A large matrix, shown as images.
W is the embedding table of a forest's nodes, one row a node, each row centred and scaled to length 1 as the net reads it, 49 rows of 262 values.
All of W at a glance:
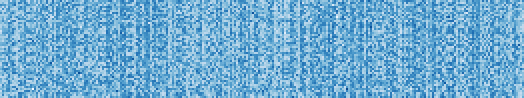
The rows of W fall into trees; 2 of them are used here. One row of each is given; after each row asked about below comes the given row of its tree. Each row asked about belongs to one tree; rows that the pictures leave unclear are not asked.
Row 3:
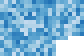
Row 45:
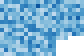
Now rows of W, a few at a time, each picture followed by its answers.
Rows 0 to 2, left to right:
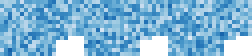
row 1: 3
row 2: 45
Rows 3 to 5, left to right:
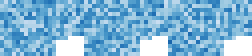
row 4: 3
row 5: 3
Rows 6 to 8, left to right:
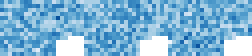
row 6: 45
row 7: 3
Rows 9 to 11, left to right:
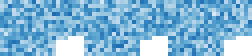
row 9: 3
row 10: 45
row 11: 3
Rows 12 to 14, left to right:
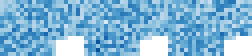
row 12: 3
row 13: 3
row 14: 45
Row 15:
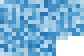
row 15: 45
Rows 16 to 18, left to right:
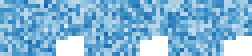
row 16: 45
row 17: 3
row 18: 3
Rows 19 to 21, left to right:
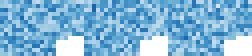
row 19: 45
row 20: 3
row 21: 45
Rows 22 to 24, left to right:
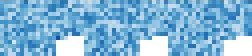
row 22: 45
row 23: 3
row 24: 3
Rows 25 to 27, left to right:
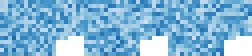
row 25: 3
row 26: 45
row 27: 45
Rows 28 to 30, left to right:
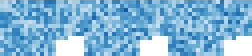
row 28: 3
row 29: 3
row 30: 3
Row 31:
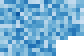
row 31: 45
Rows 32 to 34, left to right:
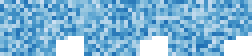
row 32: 45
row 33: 3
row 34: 45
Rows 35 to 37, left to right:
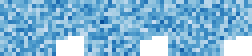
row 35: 45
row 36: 45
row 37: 3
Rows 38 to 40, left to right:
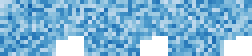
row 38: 3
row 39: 45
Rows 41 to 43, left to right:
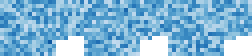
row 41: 3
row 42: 3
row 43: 45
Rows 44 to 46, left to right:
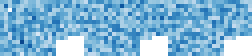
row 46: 3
